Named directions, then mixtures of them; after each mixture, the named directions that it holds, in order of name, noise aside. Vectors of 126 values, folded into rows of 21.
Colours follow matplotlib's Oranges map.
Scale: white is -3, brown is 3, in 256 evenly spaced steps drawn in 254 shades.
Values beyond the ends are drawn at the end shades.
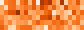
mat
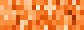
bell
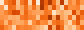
mat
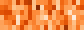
bell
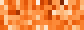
mat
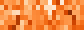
bell, mat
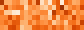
bell, mat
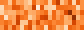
bell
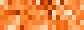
bell, mat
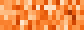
bell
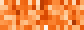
bell, mat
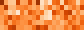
mat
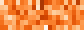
bell, mat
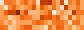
mat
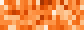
mat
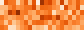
mat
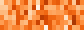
bell, mat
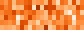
bell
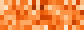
bell, mat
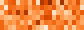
mat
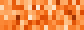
bell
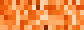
bell, mat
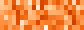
bell, mat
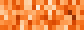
bell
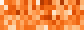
mat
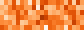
bell, mat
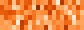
bell
